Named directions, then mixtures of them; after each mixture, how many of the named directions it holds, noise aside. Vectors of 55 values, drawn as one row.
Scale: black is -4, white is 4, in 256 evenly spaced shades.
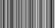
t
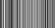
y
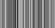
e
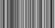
two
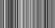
two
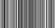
three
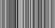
one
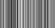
two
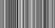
three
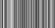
three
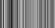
three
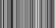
two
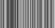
three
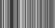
three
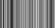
two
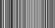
one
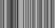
three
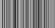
three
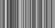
two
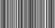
three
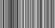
three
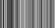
three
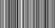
three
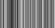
three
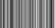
one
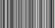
one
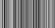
two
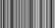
one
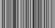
two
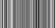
two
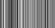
two
